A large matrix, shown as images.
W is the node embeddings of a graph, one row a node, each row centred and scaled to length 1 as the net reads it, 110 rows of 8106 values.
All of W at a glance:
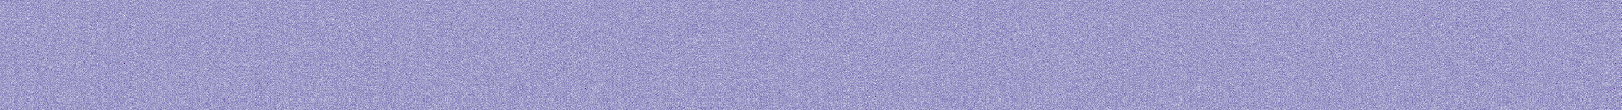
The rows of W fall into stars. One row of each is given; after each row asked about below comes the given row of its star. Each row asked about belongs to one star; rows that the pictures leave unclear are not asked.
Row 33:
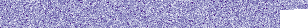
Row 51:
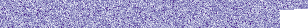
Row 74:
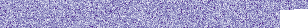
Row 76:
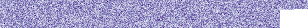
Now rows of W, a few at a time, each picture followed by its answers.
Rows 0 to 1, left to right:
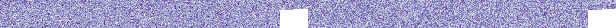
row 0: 76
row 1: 33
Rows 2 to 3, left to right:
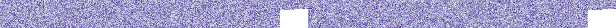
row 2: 74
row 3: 74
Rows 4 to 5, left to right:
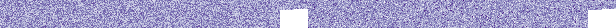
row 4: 76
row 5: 33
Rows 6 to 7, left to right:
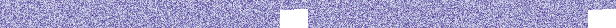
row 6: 74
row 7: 51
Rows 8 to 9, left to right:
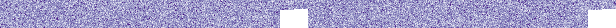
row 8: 33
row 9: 76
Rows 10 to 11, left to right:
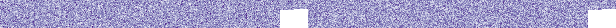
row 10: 74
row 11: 76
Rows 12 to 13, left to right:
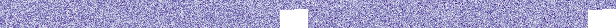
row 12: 51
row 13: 74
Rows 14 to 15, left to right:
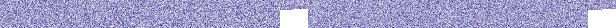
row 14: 33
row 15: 74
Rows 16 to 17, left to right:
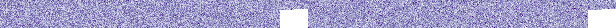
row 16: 76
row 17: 33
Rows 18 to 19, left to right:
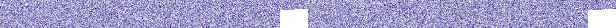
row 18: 74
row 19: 74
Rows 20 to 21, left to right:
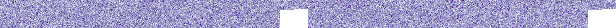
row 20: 51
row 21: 33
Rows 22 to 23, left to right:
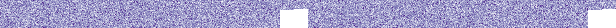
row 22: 76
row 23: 74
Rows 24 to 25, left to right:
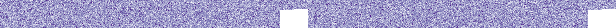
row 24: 76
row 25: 76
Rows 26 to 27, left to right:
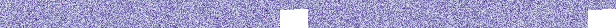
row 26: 74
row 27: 74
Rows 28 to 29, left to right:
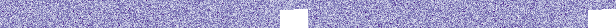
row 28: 76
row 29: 76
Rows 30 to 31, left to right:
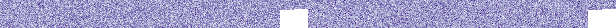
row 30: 51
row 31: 51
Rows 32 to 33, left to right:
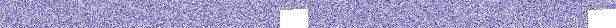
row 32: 76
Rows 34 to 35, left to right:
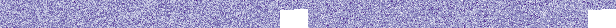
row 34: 74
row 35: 76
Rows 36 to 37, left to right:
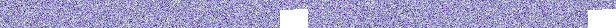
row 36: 76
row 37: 51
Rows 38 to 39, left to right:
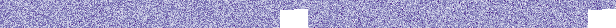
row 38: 74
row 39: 74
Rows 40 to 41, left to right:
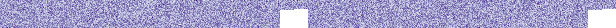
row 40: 74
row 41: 51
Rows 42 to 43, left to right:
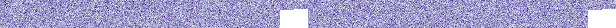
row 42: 33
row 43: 33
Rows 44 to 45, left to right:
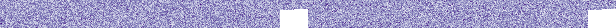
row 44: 74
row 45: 76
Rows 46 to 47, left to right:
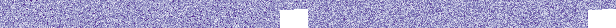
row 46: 51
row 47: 76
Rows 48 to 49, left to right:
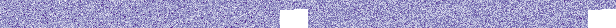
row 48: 51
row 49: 74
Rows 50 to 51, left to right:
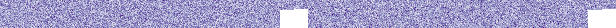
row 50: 51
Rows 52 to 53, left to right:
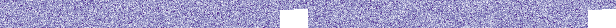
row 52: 76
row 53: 76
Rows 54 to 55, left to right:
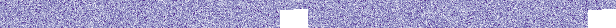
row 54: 33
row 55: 74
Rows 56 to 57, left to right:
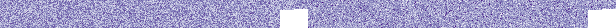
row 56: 76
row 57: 33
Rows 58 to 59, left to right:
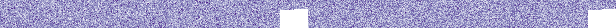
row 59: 76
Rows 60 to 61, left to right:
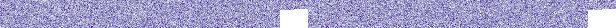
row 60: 74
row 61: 51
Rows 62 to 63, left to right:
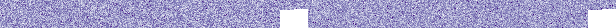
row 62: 51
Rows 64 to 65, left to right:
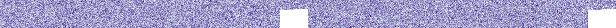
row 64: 76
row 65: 76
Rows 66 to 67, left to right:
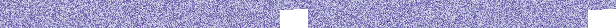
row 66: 51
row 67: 74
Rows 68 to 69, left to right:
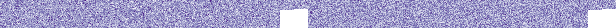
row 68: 76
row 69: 51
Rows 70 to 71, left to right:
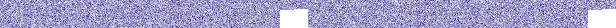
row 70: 51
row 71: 74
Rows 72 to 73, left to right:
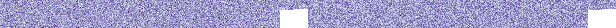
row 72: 76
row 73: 74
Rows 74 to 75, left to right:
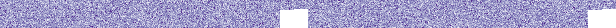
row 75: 51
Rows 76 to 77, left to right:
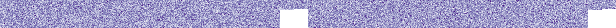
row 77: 74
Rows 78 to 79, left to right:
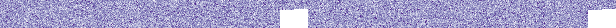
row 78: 76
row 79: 51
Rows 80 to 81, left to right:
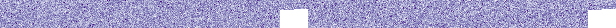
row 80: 74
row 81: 33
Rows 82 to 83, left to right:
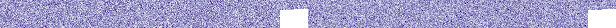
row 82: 76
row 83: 74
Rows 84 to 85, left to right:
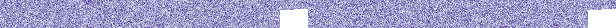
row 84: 76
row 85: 76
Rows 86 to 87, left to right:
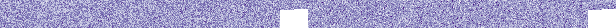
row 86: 74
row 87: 33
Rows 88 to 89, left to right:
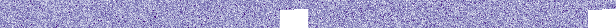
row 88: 74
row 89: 33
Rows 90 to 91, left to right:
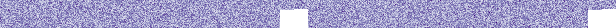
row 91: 74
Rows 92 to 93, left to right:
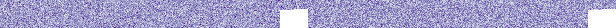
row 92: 51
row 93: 76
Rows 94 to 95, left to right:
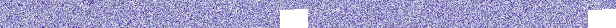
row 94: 76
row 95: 51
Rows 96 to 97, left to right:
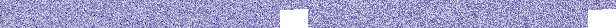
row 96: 74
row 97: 74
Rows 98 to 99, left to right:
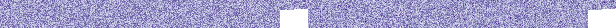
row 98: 51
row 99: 51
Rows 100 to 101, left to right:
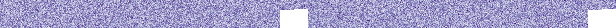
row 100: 51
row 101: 51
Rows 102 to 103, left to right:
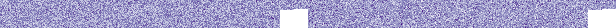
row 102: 74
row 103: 74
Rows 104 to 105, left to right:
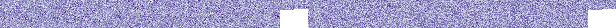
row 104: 33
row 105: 74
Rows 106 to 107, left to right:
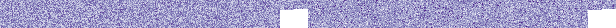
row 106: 76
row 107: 33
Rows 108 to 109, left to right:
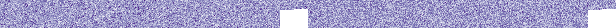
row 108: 33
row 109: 76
